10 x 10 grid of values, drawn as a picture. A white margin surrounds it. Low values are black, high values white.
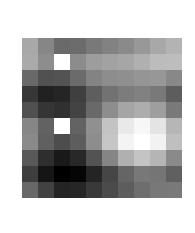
The middle right is the ninth with the highest average. The ninth with the lowest average is the bottom left. The halves do not mirror each other. Stripes running across repeat 2 times from top to bottom. Two lone cells stand out, each far higher than its neighbours.
